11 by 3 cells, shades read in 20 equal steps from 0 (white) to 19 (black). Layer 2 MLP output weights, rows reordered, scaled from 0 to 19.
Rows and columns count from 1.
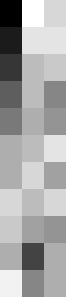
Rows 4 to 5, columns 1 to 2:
12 5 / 10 6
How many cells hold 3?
4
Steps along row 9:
up up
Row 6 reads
6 5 2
